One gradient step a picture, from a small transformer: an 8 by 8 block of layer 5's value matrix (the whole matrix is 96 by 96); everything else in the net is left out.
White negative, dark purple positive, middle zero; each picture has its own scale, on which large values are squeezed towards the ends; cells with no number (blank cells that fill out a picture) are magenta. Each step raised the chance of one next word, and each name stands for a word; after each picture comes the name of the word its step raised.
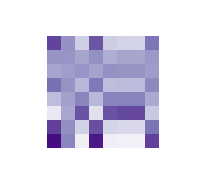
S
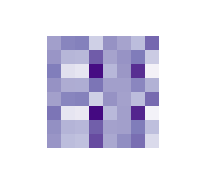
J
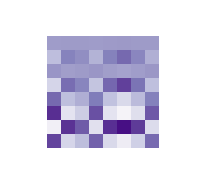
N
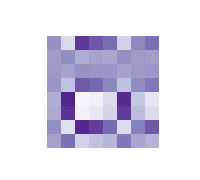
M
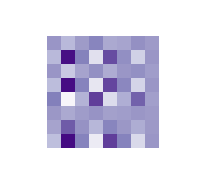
S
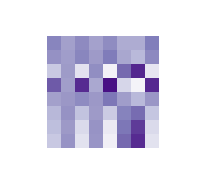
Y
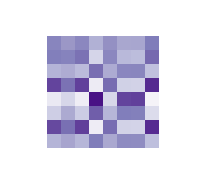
M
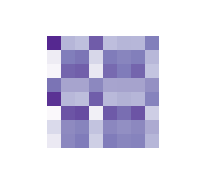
J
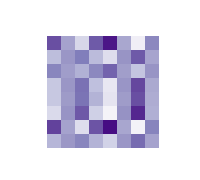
M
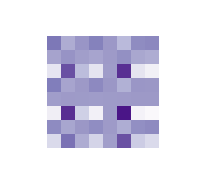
J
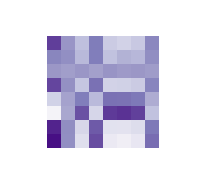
S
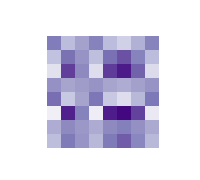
J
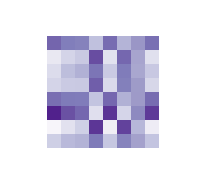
N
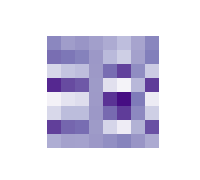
M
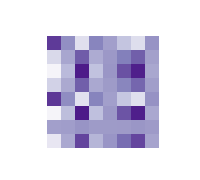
J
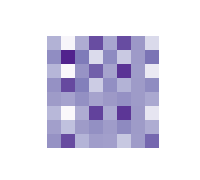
Y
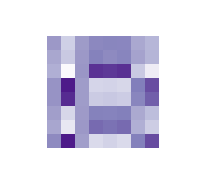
Y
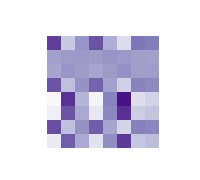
M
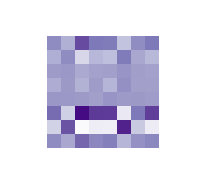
N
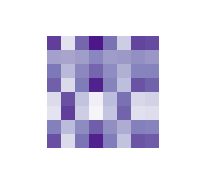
S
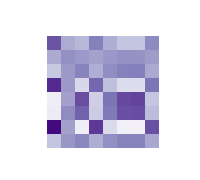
M
